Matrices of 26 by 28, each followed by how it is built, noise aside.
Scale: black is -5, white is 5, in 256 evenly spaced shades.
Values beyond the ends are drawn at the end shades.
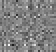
low rank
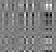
low rank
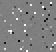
sparse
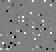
sparse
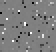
sparse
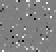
sparse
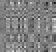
low rank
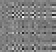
low rank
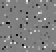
sparse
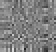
low rank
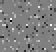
sparse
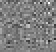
low rank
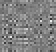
low rank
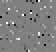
sparse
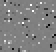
sparse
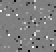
sparse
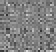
low rank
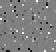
sparse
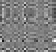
low rank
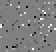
sparse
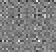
low rank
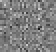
low rank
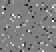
sparse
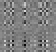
low rank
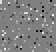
sparse
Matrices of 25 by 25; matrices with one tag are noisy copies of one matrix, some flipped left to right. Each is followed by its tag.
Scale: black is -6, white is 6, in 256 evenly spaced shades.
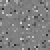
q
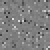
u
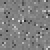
u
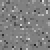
q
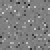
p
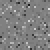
p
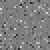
p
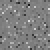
p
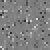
u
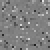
q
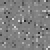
u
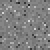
p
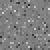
p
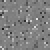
u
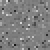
q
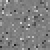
q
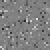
u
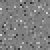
p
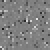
u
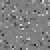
q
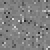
u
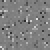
u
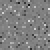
p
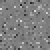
p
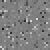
u
